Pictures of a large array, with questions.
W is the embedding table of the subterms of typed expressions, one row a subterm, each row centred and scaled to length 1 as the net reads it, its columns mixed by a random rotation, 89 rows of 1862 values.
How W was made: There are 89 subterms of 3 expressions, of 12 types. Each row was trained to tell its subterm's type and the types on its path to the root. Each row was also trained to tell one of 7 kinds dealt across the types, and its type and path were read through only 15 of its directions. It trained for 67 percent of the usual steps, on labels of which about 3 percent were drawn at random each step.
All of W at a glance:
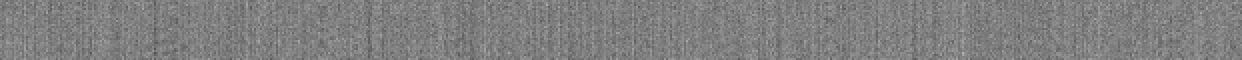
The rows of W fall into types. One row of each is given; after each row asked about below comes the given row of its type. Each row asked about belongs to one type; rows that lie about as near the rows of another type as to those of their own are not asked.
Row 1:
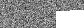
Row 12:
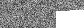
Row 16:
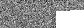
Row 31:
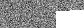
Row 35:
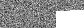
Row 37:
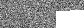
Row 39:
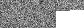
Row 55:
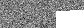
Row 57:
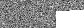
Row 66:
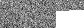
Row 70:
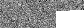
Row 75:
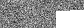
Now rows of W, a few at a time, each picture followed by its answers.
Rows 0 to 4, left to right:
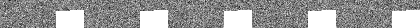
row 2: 66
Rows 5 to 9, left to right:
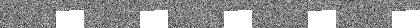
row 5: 57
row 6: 31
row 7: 75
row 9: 39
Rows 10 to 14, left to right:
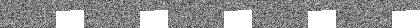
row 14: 31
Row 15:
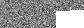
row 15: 55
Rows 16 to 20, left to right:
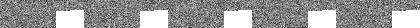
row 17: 75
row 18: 37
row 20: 57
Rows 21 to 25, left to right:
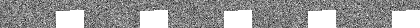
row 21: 39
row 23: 12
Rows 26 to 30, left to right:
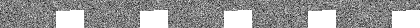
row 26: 16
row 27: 35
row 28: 35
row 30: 16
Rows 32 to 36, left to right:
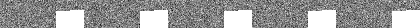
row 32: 1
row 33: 1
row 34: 57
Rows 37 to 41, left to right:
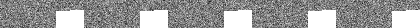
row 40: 35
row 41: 31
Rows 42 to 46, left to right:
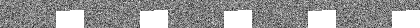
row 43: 16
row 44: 31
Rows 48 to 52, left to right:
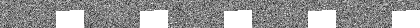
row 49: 66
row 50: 1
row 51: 35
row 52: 70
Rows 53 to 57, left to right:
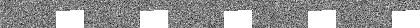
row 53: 55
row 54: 35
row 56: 57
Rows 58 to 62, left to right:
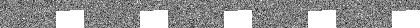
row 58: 31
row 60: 39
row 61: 1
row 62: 35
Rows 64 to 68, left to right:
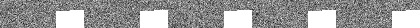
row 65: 1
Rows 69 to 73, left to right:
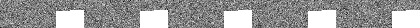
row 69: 37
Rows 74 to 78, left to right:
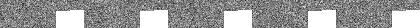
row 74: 12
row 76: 12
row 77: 57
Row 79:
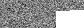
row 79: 31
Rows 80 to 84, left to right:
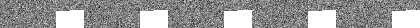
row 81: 57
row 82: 39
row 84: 39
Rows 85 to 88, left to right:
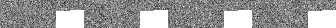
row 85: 66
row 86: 75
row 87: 75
